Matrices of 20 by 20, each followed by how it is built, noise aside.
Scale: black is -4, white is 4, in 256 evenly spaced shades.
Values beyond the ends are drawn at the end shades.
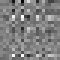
low rank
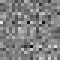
low rank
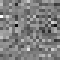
low rank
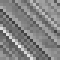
Toeplitz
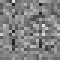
low rank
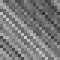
Toeplitz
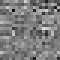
low rank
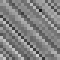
Toeplitz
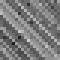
Toeplitz
